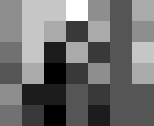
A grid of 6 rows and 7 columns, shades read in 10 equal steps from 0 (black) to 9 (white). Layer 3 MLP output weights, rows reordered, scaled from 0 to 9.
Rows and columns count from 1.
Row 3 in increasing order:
1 2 3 4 6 7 7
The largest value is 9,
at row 1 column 4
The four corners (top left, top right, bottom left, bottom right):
5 6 4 3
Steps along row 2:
up down down up down up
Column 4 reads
9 2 6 2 3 3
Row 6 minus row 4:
1 -4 0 1 -4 0 -3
